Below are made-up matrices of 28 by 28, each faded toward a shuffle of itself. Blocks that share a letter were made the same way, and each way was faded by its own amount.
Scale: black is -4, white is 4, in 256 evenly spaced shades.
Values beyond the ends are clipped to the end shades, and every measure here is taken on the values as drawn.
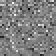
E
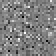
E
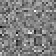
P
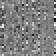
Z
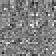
P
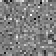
E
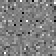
E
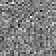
P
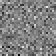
P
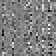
Z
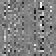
Z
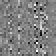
Z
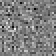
P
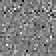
E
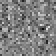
P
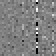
Z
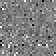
E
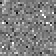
E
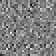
P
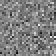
P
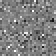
E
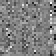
Z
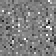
E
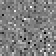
E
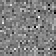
E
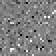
E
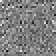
P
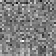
P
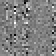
Z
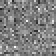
P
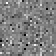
E
